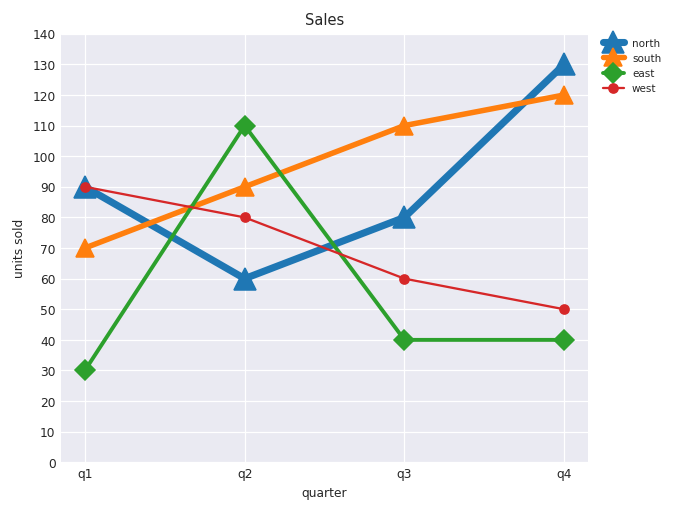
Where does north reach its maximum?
q4
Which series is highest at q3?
south
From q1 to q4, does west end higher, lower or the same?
lower
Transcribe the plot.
Title: Sales
x-axis: quarter, ticks q1 q2 q3 q4
y-axis: units sold, ticks 0 10 20 30 40 50 60 70 80 90 100 110 120 130 140
Legend: north, south, east, west
Values:
north: 90 60 80 130
south: 70 90 110 120
east: 30 110 40 40
west: 90 80 60 50
